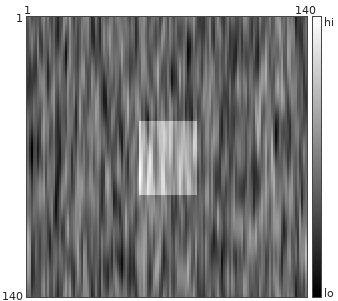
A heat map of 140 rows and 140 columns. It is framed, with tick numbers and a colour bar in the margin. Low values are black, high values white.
Slope: none. Ninth with the highest average: centre. Grain: streaks running down. Odd patch: higher, in the centre.
